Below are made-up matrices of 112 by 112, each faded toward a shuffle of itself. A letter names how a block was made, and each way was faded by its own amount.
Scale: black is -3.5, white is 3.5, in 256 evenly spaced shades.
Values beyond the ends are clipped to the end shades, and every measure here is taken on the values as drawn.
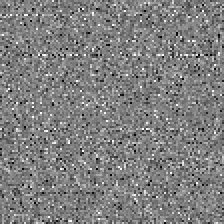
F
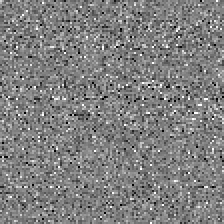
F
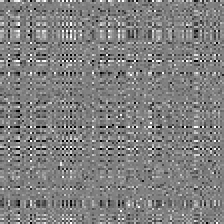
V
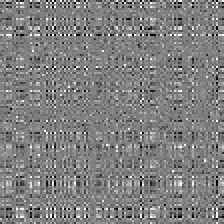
V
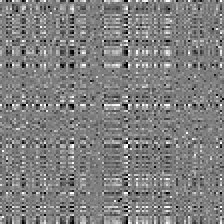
V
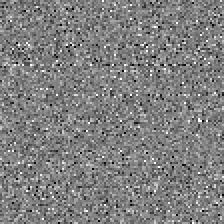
F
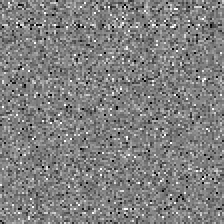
F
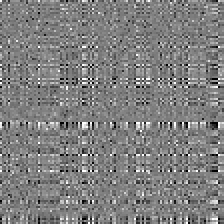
V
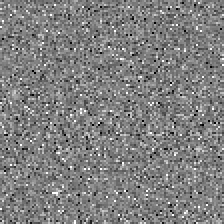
F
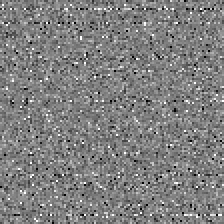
F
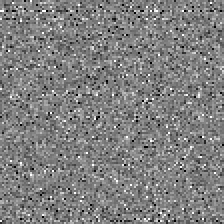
F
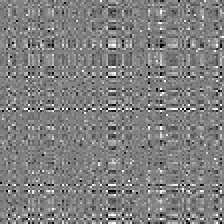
V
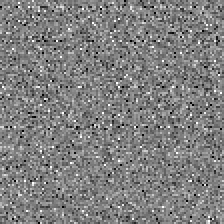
F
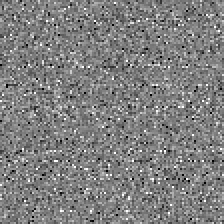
F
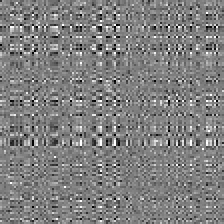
V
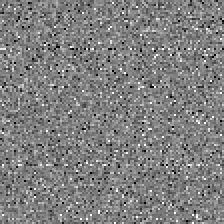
F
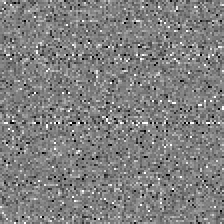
F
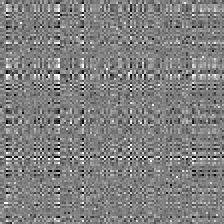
V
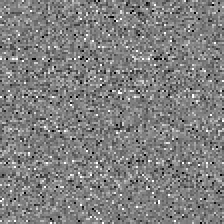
F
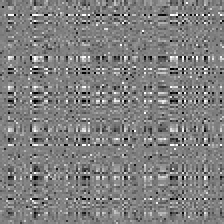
V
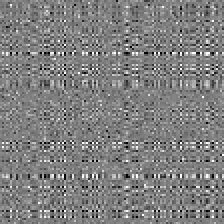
V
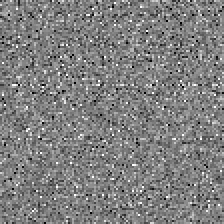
F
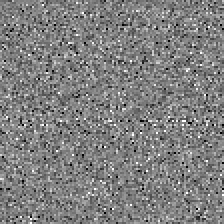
F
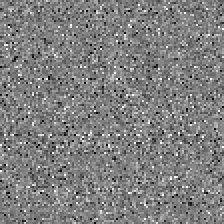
F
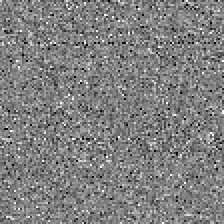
F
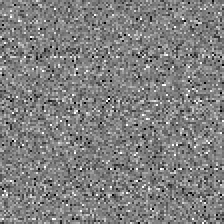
F
